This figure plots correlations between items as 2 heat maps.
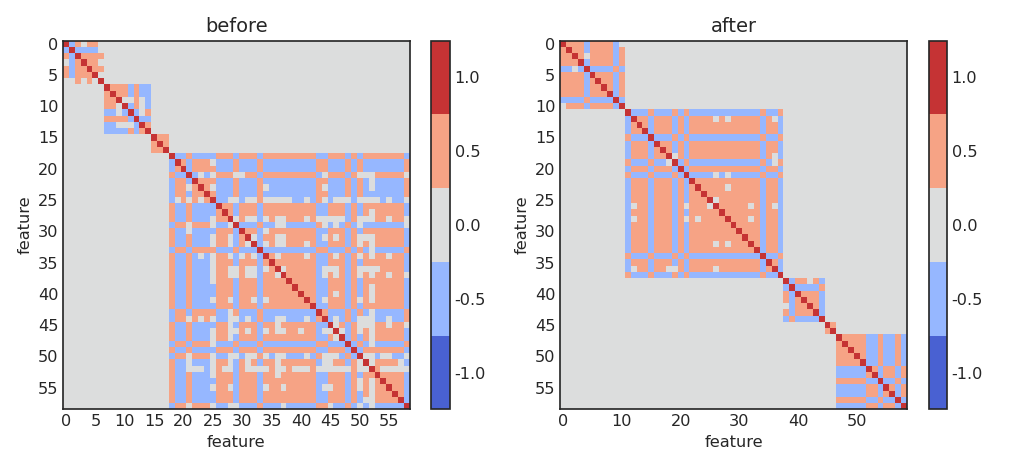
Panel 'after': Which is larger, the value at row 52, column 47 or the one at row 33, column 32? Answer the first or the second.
the second
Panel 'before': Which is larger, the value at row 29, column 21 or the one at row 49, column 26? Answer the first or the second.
the second
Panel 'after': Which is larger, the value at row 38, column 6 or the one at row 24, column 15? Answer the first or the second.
the first
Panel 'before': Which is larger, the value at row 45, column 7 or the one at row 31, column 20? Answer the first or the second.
the first
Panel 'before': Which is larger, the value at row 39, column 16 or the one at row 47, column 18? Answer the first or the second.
the second
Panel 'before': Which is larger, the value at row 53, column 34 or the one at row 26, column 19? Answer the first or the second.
the first
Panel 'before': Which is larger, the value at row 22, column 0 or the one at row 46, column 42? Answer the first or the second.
the second
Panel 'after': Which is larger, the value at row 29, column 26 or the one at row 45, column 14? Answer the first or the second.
the first
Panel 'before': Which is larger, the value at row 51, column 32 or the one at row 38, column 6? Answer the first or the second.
the first
